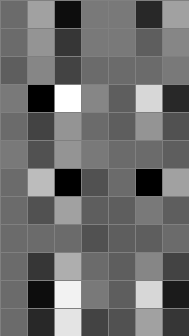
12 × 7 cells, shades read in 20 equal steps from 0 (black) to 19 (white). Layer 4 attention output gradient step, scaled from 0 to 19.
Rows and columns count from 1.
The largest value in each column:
9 14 19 10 9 16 12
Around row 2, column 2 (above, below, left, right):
12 10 8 4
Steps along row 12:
down up down up up down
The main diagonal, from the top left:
8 11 5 10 7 8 12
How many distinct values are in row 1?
5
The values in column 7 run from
2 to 12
